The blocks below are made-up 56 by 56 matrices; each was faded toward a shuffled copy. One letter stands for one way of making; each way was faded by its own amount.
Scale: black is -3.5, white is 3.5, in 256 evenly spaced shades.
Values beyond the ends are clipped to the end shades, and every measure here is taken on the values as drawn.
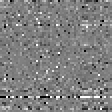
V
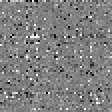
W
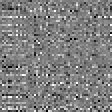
V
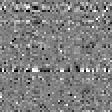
V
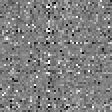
W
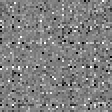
W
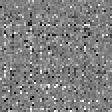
W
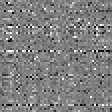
V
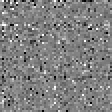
W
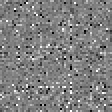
W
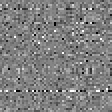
V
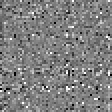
W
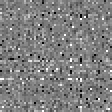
W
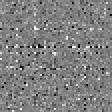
W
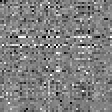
V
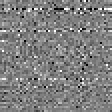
V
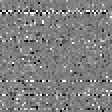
V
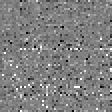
W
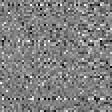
V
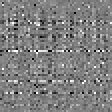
V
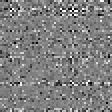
V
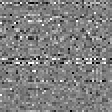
V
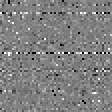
V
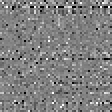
V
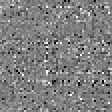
W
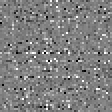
W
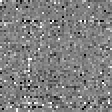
W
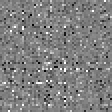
W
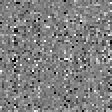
W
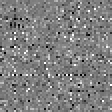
W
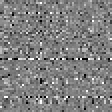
V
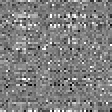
V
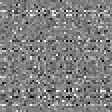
V
